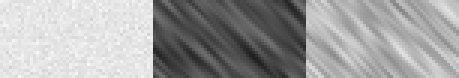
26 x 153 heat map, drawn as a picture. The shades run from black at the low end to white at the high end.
It is made of 1 by 3 panels. Panel 1,1: very high, fine-grained, faint in contrast. Panel 1,2: low, slanting down to the right. Panel 1,3: high, slanting down to the right.
